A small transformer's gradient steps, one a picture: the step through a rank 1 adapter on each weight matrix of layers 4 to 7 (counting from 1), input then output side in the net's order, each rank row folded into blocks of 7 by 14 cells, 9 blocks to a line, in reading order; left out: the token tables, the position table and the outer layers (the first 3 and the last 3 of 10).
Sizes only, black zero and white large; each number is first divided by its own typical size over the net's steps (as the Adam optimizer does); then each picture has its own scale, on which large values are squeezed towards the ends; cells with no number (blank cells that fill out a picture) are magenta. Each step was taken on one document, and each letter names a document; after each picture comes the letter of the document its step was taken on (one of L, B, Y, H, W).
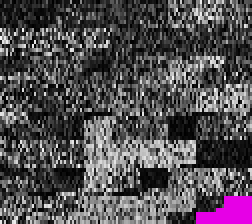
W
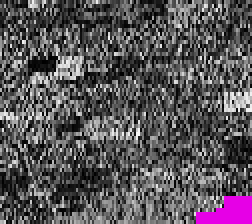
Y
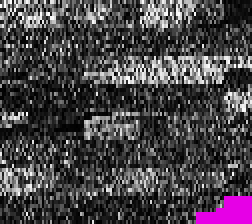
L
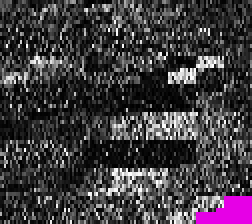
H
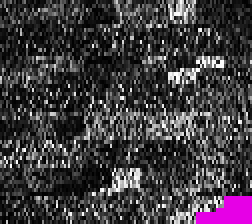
H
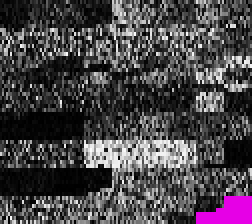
W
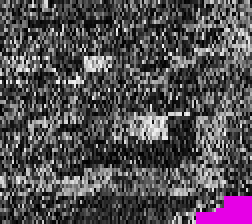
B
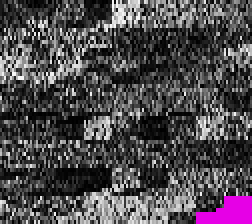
W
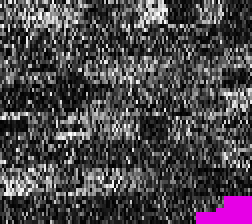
L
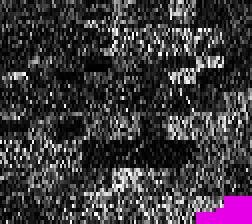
H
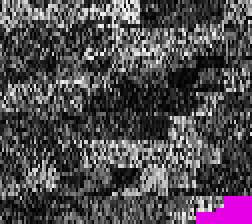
Y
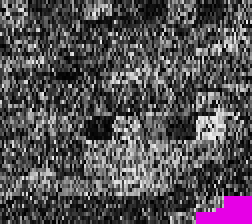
B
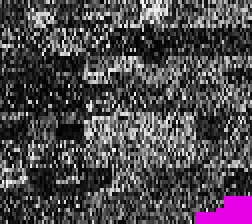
L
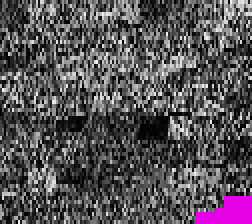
Y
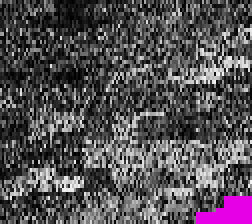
B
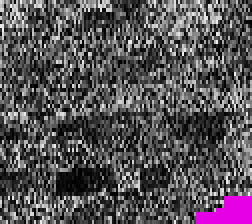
W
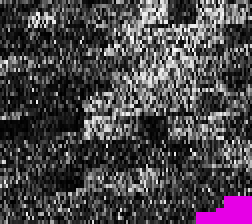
L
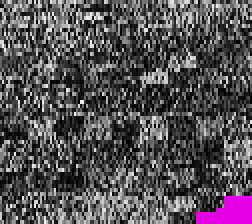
W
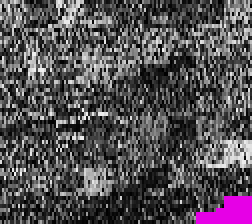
B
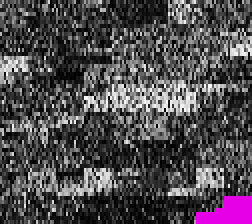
B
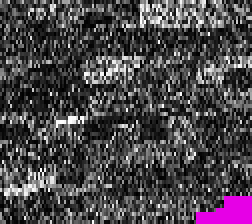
L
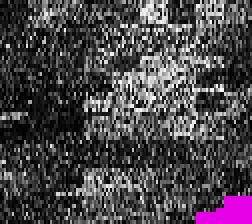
L
